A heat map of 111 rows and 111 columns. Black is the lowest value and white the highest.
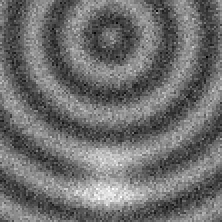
Ninth with the highest average: bottom middle. Bumps: one, in the bottom middle. Rings: centred on the top middle.
